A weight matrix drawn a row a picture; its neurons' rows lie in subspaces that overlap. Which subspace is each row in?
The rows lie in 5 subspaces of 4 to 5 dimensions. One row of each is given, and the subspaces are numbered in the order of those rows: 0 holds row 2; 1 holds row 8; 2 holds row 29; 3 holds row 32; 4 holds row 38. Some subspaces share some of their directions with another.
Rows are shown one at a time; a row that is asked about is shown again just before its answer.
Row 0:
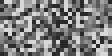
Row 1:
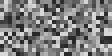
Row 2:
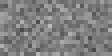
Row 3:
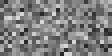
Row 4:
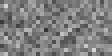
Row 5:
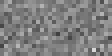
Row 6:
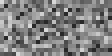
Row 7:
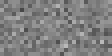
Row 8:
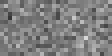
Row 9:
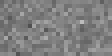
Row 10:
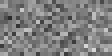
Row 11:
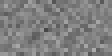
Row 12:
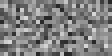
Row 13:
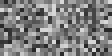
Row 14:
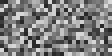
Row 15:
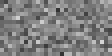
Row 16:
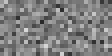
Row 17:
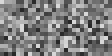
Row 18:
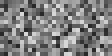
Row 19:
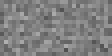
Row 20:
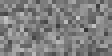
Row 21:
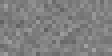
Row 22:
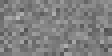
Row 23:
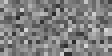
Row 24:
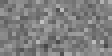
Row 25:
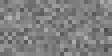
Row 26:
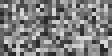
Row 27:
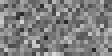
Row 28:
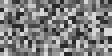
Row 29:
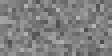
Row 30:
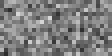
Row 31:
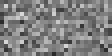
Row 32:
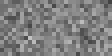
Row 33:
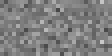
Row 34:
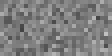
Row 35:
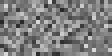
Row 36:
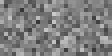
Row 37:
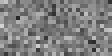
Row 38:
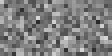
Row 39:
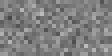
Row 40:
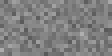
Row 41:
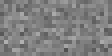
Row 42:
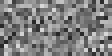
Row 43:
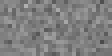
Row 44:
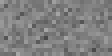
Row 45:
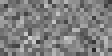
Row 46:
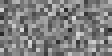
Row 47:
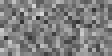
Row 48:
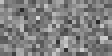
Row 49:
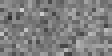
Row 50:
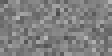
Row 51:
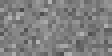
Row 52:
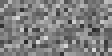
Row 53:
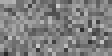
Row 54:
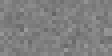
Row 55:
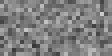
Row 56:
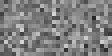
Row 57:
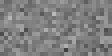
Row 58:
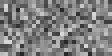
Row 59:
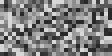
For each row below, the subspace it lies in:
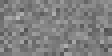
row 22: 0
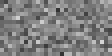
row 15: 2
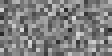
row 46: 0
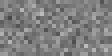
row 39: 3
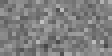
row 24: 2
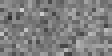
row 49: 1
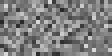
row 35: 1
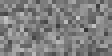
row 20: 2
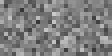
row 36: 4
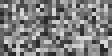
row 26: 1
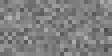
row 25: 3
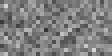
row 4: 1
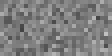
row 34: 2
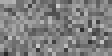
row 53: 4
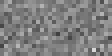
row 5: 4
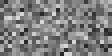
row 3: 0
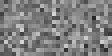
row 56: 1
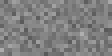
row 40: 3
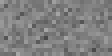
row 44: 3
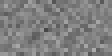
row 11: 2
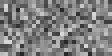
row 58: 2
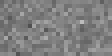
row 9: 3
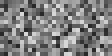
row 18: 3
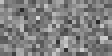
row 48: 4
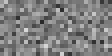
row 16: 2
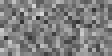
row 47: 3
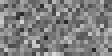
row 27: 2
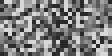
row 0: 4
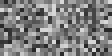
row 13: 4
